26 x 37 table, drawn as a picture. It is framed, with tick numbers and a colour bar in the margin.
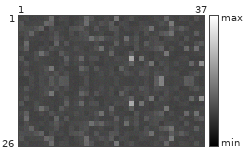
Mirror symmetry: top to bottom. Histogram: skewed, a long tail of high values. Slope: none. Odd rows or columns: none. Grain: fine. Average level on the scale: 30%.
